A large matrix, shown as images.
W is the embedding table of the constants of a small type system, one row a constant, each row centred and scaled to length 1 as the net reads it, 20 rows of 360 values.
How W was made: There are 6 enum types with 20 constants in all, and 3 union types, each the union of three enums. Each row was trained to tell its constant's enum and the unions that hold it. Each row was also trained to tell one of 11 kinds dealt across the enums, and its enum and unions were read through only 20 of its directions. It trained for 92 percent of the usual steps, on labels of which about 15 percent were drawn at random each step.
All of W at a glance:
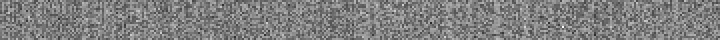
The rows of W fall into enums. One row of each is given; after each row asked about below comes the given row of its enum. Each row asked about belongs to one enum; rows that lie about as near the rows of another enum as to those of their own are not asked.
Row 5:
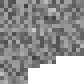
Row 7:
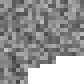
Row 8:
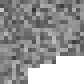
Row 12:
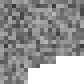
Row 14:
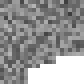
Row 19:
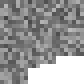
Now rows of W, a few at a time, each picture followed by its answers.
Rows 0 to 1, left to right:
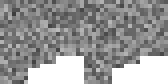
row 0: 14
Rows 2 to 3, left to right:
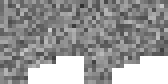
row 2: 19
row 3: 19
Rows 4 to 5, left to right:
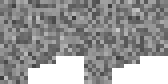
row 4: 5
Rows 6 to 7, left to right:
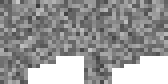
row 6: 8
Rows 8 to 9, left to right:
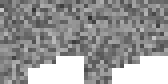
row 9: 14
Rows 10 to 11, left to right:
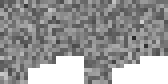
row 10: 19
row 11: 8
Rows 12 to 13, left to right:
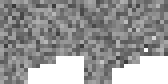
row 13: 7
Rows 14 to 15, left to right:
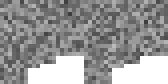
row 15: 12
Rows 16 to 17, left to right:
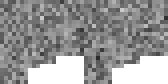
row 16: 5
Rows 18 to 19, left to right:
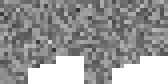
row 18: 8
